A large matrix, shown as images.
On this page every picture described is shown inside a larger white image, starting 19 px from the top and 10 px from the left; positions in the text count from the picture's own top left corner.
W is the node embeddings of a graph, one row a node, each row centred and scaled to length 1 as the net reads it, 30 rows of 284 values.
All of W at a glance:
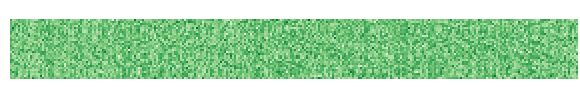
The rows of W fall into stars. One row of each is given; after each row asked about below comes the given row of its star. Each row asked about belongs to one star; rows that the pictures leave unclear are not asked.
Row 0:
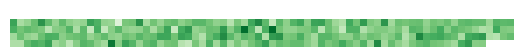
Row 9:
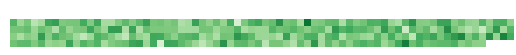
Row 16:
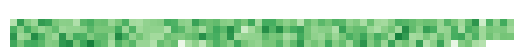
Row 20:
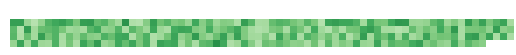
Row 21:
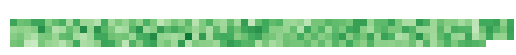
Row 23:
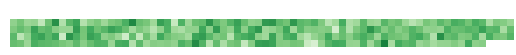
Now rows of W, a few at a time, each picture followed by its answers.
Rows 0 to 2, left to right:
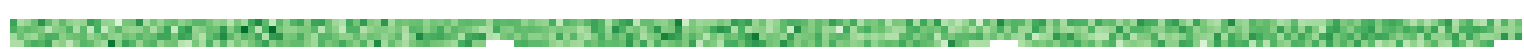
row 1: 9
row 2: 21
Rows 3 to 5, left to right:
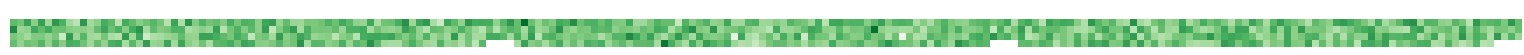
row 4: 20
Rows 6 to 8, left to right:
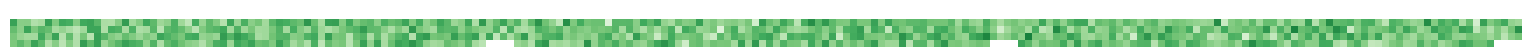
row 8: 21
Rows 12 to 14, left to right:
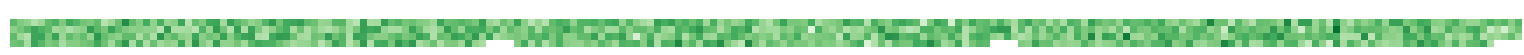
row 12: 23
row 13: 20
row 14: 0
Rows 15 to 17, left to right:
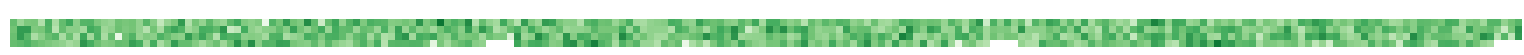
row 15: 9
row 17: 0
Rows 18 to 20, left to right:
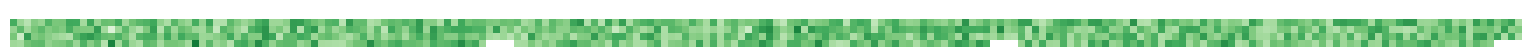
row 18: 0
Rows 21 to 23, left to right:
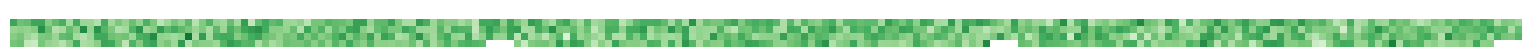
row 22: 21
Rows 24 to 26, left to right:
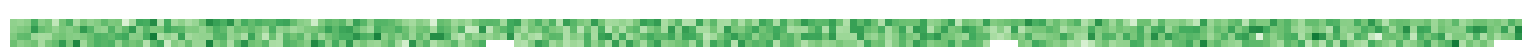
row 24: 21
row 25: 0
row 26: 0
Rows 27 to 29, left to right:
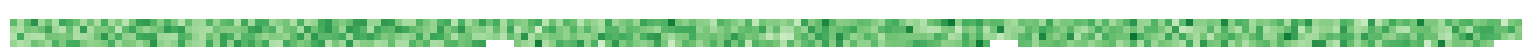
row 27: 21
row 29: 23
